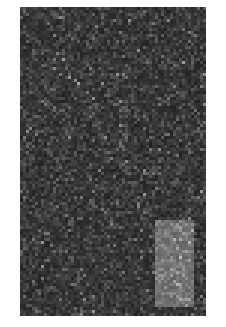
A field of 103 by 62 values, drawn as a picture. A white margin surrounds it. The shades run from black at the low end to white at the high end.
Ninth with the highest average: bottom right. Histogram: skewed, a long tail of high values. Odd patch: higher, in the bottom right. Stripes: none.
